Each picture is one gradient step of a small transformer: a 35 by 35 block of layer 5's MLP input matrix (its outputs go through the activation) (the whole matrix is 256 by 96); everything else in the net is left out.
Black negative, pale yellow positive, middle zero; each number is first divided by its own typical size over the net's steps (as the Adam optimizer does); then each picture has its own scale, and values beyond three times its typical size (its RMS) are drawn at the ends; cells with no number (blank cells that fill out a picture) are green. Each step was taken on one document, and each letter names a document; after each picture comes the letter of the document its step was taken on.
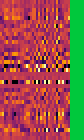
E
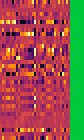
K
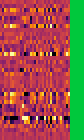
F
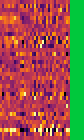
F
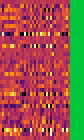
F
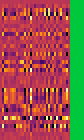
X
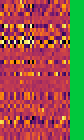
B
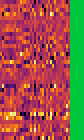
F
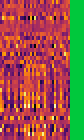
B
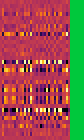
X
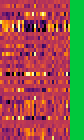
K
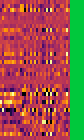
F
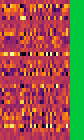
X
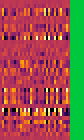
X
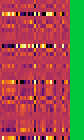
K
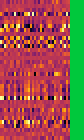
B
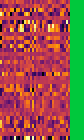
B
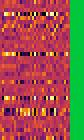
K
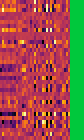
F
